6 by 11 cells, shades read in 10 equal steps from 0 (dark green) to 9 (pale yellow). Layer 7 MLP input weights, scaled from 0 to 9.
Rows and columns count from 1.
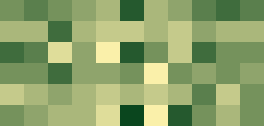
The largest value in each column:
7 6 8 6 9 7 9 7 5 7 6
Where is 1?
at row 1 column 6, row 3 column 6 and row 6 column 8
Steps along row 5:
down down up up down up down down up down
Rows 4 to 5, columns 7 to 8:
9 4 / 7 6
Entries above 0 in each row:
11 11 11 11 11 10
